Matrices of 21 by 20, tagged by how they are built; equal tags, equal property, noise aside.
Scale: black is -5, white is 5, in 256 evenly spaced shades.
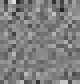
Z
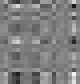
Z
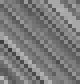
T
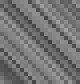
T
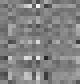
Z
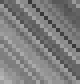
T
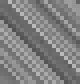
T
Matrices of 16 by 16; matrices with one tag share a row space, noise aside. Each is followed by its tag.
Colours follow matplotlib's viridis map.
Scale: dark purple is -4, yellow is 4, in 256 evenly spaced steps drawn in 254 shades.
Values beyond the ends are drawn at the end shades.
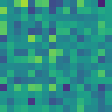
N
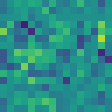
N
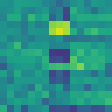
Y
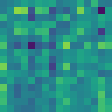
N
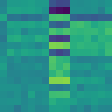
Y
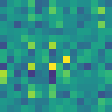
N
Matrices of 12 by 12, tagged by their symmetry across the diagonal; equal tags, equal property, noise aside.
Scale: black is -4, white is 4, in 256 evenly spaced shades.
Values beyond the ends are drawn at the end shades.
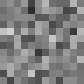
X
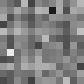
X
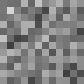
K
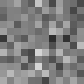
X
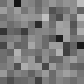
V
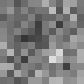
K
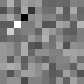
X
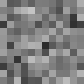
V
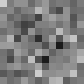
K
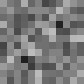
K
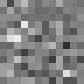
V
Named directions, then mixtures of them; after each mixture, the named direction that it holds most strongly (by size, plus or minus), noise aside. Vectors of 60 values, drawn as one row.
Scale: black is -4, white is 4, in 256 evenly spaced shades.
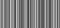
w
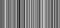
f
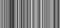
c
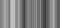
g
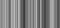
g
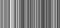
w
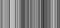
g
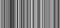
c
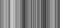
g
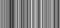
c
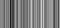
c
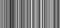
c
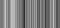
g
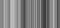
g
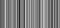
f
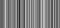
f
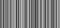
w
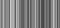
w
